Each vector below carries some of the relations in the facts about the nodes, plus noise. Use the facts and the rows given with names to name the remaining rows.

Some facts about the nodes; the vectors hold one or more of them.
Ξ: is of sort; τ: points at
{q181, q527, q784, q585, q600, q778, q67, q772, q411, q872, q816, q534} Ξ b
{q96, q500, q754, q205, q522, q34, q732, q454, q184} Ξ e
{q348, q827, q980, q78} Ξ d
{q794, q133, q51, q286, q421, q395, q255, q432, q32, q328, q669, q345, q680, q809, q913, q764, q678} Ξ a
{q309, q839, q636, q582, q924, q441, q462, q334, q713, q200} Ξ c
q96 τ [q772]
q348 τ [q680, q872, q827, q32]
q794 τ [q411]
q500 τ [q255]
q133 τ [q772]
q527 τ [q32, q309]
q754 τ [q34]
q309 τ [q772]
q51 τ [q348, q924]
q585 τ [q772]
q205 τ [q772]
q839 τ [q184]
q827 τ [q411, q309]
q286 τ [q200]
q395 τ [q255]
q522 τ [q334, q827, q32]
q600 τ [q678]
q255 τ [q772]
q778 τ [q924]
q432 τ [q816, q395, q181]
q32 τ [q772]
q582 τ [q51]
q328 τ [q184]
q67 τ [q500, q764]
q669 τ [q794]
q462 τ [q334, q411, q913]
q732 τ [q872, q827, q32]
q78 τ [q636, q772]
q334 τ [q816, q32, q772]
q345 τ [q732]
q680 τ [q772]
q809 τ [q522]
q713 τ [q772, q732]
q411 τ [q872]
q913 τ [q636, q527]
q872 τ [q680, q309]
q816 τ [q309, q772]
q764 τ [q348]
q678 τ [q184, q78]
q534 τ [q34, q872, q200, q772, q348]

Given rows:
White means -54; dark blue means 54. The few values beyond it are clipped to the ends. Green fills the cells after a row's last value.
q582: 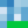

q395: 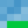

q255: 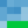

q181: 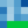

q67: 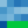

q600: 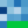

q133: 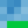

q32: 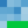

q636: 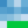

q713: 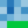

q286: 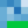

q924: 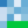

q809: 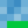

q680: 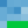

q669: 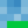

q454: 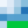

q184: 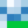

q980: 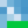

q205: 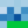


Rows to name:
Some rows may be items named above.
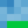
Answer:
q348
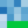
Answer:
q678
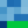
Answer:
q534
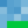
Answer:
q764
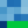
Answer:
q534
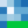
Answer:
q784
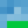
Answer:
q78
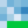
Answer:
q441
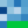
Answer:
q600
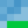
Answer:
q395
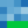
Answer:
q816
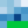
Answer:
q754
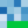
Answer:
q328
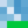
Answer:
q421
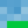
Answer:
q794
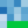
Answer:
q678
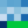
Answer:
q778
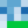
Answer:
q839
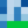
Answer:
q772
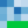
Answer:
q200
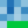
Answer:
q462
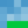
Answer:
q827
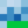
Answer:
q500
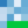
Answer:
q924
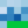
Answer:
q732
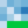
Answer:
q441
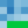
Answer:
q334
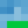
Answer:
q78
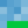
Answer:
q764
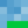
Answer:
q764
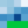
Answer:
q754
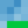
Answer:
q913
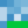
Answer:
q51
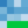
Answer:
q309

